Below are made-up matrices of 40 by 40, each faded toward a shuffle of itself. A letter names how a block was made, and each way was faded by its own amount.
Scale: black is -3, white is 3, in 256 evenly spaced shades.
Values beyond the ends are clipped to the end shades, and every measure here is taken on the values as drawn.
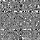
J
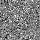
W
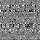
J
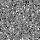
W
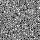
W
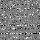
J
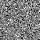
W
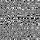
J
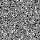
W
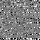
J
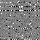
J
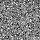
W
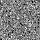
W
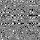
J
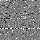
J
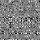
J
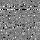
J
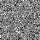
W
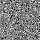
W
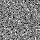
W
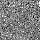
W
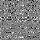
J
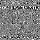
J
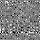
J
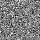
W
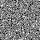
W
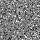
W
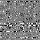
J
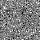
W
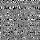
J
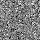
W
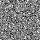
W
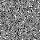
W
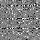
J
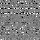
J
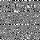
J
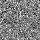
W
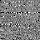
J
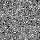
W
